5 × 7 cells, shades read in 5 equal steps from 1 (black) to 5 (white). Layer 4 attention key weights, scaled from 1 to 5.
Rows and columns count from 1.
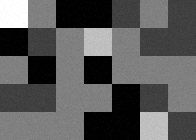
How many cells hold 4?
2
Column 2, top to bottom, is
3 2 1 2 3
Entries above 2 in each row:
3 3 5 3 4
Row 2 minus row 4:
-1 0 0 1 2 0 -1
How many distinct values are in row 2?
4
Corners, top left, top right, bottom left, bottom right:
5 2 3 2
